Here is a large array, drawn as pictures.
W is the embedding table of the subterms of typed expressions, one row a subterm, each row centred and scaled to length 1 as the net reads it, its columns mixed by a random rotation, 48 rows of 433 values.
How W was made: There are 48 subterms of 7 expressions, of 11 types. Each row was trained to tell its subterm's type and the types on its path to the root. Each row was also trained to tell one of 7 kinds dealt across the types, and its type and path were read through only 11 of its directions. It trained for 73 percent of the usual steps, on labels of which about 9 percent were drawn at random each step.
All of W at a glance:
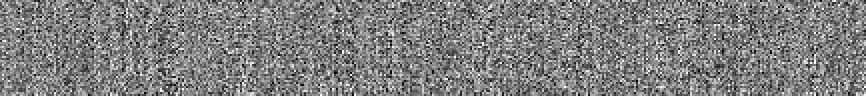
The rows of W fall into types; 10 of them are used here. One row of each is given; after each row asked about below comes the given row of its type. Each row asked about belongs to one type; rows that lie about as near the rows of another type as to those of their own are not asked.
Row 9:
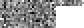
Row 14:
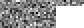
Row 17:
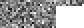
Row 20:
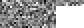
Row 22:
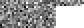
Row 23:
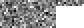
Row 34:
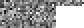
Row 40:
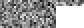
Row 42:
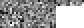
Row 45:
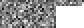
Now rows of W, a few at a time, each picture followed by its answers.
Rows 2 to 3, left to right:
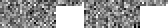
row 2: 45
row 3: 42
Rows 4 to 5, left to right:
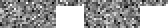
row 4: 22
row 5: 40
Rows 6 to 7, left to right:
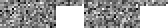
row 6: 42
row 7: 34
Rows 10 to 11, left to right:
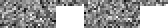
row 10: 22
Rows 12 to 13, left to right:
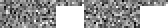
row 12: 40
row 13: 42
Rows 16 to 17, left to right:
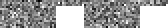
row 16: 42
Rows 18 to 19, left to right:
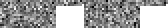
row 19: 40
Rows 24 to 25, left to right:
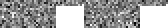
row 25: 40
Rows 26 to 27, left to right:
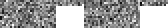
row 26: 17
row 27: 23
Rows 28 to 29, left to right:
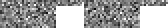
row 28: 20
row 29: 34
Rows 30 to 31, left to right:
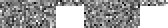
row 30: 23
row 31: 34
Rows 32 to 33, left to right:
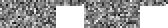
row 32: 14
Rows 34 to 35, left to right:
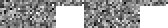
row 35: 22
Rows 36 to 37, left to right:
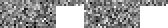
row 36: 22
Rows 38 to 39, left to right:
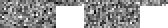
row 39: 23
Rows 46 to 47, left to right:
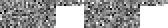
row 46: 34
